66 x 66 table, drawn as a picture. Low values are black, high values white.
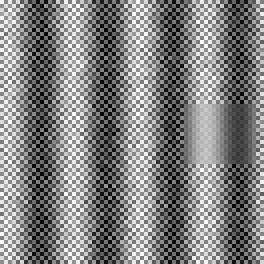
The middle right is the smoothest part. There is no overall slope. Stripes running up and down repeat 4 times from left to right. In the middle right lies a patch that is calmer than the rest.
